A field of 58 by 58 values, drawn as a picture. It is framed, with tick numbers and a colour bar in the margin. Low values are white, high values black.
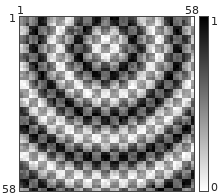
Average level on the scale: 50%. Rings: centred on the top middle. Slope: none. Ninth with the highest average: top middle.
